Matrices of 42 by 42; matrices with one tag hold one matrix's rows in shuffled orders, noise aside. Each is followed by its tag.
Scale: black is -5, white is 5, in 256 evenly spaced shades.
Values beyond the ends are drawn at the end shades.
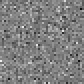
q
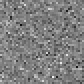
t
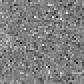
t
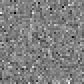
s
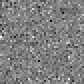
s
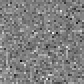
t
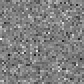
q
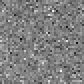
t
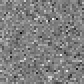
t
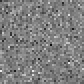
s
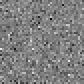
s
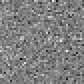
t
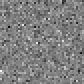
q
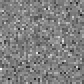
q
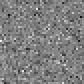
q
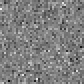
q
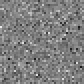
q
